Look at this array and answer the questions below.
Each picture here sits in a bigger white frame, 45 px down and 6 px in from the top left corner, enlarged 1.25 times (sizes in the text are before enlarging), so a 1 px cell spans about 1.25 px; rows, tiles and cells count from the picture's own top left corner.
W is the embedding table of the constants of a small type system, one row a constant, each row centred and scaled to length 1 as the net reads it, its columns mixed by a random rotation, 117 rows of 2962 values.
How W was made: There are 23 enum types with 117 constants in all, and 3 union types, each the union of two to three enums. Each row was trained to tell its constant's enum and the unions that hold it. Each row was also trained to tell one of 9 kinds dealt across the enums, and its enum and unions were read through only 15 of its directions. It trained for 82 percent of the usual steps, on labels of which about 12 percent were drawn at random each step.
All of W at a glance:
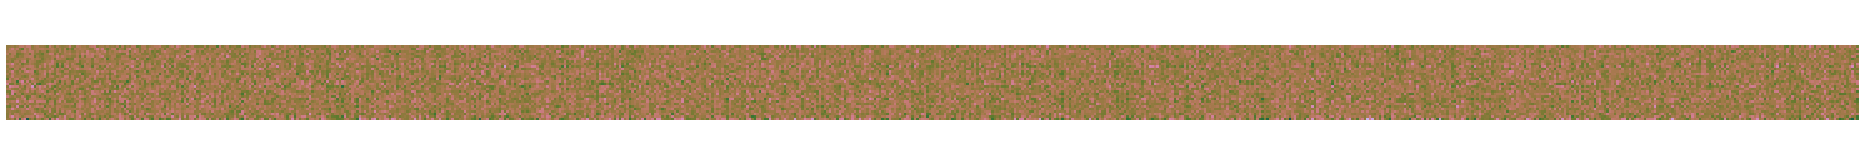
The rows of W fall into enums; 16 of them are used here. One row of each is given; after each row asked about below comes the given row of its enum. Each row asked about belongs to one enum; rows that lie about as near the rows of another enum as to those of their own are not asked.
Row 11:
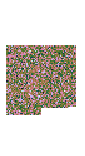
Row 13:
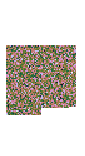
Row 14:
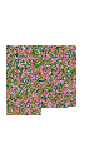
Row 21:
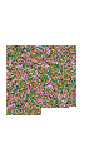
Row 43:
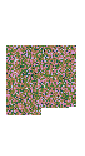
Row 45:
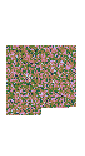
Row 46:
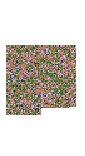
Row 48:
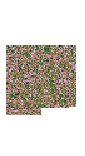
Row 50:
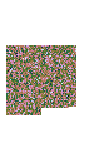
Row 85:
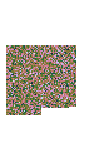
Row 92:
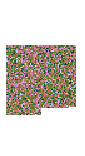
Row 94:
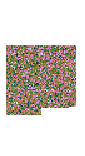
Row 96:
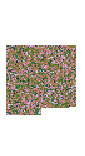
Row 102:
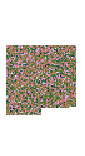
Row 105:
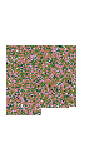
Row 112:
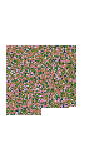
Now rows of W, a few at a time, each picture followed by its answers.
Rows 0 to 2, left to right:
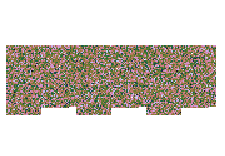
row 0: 85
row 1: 85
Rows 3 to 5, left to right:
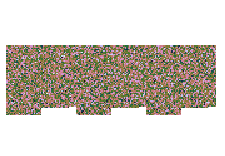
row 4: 94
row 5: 14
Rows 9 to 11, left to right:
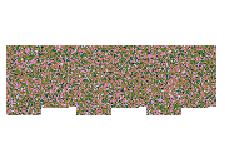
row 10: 112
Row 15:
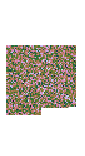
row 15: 85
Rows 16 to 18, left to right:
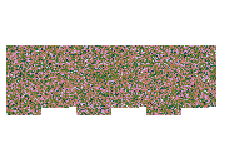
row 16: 13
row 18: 11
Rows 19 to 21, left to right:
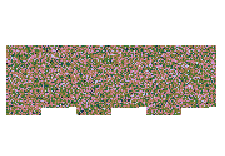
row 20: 94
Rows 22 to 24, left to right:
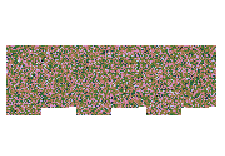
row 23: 112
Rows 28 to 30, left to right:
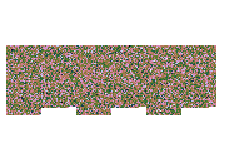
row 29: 14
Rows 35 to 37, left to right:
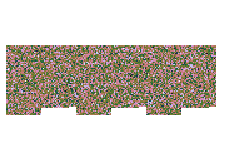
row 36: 102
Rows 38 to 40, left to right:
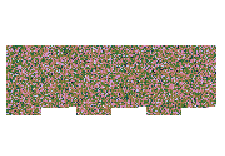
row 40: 48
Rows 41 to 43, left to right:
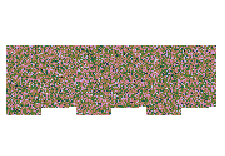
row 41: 46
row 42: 43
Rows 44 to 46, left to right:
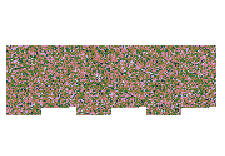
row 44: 43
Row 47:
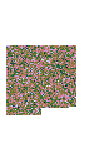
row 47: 21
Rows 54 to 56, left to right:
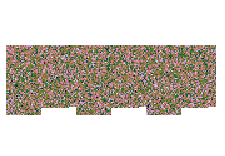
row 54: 46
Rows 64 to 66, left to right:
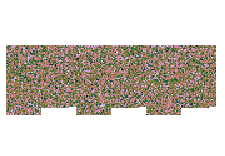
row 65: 14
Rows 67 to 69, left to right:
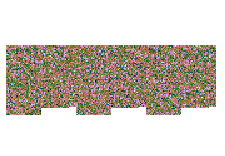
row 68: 11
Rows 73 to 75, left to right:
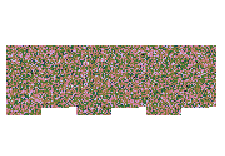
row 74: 43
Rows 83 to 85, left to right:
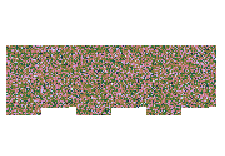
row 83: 21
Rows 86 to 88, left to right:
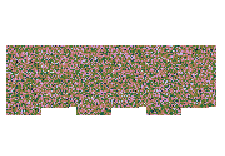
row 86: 46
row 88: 94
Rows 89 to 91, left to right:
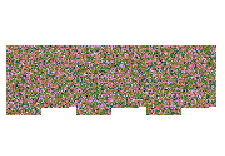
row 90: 102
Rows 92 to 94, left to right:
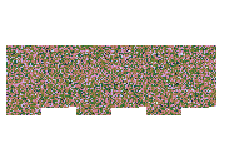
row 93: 21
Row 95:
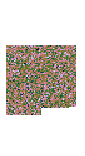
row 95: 45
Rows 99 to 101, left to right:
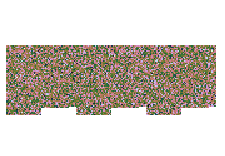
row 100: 43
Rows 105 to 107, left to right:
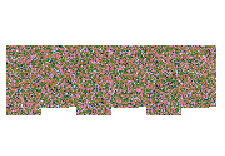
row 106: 85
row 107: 46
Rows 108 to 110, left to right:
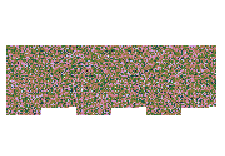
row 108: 11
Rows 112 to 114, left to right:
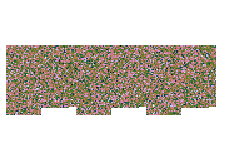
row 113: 45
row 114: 112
